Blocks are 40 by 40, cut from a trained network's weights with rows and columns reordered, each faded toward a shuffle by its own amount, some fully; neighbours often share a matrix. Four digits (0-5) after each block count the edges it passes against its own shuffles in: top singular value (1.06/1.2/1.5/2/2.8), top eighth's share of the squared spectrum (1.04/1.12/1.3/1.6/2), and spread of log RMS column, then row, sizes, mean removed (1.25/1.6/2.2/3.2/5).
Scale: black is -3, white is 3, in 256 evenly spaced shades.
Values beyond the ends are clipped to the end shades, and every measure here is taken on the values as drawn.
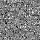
1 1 1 0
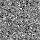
0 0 0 0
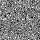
0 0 0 0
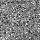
0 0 0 0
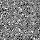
1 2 1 0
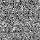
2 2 1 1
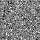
1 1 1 0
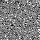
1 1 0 0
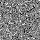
0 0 0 0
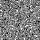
0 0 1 0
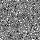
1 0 0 0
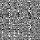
3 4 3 1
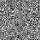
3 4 2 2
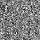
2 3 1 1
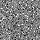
0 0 0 0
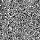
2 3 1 1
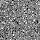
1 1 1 0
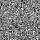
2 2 1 0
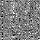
2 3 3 0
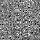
2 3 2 0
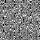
2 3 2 0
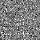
1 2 2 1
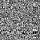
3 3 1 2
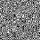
3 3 2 1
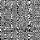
3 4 3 0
